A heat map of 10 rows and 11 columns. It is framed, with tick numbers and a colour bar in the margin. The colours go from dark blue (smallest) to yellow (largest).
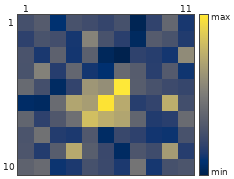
Odd patch: higher, in the centre. Slope: none. Ninth with the highest average: centre. Average level on the scale: 30%.
